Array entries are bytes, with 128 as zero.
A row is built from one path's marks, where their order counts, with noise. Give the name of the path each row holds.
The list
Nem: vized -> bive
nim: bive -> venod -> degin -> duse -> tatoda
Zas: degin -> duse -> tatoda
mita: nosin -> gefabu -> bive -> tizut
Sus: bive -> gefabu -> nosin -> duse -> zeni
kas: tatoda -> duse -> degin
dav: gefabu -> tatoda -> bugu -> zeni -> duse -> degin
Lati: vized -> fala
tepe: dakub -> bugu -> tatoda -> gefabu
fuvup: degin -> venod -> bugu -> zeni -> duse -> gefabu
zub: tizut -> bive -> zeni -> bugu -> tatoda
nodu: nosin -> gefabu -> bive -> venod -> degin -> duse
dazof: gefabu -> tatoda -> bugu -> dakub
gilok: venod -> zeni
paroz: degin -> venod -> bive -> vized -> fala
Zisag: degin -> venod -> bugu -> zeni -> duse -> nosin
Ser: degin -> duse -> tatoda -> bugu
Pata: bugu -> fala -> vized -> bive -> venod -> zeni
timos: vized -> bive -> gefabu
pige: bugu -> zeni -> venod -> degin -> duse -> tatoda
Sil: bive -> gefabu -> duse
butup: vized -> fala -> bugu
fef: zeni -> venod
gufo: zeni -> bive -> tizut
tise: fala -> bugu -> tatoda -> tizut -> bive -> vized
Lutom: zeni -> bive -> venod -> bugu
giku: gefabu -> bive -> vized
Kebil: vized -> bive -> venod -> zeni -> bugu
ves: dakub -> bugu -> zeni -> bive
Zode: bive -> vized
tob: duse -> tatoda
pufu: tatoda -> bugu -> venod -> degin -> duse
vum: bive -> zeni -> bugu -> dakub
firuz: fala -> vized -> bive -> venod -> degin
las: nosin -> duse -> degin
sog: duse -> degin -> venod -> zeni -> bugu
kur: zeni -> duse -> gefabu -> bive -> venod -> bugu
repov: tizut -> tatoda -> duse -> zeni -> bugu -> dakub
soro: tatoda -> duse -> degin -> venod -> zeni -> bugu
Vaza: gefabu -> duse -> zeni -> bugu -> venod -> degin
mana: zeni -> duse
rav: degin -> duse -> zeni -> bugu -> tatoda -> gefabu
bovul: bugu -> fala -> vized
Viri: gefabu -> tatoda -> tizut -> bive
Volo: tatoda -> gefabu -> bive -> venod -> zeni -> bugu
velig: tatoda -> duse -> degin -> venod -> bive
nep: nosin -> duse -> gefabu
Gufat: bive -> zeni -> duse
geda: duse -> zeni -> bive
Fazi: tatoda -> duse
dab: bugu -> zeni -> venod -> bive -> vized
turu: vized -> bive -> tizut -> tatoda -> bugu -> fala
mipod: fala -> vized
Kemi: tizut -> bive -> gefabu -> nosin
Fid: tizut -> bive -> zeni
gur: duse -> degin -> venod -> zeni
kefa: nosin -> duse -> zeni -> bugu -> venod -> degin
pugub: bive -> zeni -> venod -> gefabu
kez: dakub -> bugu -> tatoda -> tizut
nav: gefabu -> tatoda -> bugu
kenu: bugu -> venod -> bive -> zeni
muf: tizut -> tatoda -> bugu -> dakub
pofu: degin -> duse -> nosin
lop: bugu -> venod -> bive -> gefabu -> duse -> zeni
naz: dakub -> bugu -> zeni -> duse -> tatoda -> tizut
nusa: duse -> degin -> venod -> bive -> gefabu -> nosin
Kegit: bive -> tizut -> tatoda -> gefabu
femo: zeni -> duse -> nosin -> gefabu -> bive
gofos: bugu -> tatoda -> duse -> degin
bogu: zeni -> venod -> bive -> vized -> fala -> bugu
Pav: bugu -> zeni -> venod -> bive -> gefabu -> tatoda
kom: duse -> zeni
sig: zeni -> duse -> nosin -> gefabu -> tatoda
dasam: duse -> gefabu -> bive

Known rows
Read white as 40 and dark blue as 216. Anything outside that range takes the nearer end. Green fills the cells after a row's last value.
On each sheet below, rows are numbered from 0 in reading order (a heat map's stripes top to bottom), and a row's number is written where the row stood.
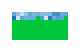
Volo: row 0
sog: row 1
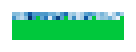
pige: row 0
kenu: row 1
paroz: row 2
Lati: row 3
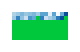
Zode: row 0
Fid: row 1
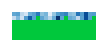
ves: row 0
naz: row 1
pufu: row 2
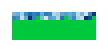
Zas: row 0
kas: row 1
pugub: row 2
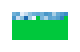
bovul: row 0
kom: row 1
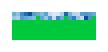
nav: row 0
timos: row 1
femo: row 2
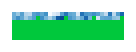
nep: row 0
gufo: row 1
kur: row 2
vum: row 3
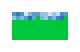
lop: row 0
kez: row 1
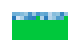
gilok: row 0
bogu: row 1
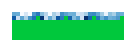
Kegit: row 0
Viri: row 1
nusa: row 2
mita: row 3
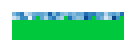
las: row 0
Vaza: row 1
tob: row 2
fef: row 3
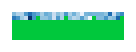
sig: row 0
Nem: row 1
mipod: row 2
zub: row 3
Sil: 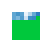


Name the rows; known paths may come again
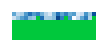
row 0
dazof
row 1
nodu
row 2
Pata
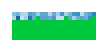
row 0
dab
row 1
butup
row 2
kom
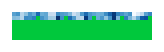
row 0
Lutom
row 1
Pav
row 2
sig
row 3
Ser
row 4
gufo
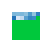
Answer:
gilok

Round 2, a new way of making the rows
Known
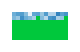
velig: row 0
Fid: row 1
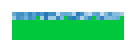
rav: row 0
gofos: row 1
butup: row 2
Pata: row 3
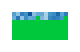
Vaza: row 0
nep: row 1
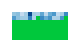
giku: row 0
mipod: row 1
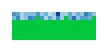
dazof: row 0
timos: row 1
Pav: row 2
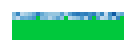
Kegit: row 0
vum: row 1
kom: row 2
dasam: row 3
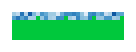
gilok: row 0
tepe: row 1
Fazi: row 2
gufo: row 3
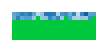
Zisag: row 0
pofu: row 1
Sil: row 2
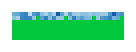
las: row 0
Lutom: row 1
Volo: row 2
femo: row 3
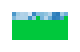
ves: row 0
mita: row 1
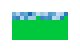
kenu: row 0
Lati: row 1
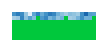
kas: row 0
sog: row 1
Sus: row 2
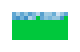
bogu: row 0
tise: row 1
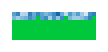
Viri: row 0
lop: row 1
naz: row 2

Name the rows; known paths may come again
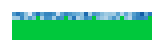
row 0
kas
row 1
Ser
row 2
nav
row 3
vum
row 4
nep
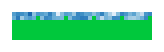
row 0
dav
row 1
soro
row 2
kefa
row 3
muf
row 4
naz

